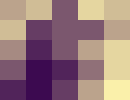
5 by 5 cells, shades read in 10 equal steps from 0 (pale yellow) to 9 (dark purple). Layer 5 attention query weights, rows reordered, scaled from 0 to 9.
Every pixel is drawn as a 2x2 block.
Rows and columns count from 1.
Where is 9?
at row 4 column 2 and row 5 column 2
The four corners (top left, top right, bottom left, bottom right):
3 2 8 0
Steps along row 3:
up down down down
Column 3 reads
6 6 6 8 7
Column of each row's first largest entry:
3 2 2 2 2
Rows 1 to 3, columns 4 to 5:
1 2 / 6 3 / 3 1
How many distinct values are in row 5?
5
